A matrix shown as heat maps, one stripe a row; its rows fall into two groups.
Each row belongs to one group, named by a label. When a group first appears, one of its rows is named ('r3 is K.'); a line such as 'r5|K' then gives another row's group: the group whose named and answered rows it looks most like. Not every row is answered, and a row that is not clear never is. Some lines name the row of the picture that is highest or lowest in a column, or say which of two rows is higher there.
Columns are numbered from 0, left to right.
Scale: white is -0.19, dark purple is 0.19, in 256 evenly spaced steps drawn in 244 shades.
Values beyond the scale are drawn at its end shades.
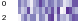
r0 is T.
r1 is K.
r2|T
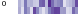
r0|T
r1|T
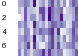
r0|T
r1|T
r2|T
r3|T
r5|T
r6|K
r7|T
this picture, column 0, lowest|2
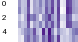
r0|K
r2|K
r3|K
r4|T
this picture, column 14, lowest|1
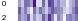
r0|T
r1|T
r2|K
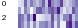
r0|T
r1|T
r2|K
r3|K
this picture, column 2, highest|0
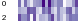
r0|T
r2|K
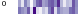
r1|K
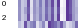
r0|K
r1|K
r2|K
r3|T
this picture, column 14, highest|3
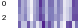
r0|T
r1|T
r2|T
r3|K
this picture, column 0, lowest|2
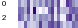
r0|K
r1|K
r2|K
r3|T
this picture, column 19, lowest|0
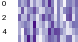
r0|K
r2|K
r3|T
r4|T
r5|K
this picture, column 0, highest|2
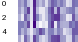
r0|T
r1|K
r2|T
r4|T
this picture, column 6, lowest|3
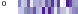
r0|K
